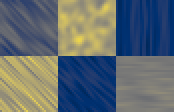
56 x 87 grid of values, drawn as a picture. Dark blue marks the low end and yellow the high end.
The table splits into 2 rows of 3 panels. Panel 1,1: low, slanting down to the right. Panel 1,2: high, blotchy. Panel 1,3: very low, streaked downward, faint in contrast. Panel 2,1: high, slanting down to the right. Panel 2,2: very low, slanting down to the right, faint in contrast. Panel 2,3: middling, streaked across, faint in contrast.
